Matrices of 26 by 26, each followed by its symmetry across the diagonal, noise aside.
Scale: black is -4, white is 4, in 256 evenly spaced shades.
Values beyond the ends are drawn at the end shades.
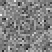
symmetric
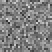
neither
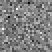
antisymmetric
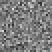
neither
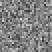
neither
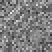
symmetric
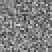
antisymmetric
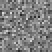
neither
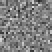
antisymmetric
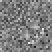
symmetric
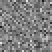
antisymmetric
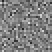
antisymmetric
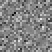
symmetric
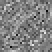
symmetric
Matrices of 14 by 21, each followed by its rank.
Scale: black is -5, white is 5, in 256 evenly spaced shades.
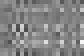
two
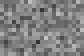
full rank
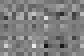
two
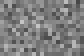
full rank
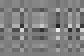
one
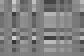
one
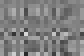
two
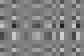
one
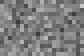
full rank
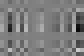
one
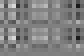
one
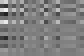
one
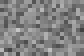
full rank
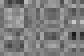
two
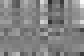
two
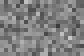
full rank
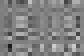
two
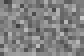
full rank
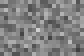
full rank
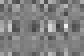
two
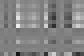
one
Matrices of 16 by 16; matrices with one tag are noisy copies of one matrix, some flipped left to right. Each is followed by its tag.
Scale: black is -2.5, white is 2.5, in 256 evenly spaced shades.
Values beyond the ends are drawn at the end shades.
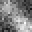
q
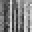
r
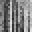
r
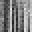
r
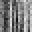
r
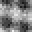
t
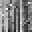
r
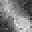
q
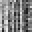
r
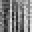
r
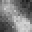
q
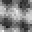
t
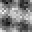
t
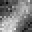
q
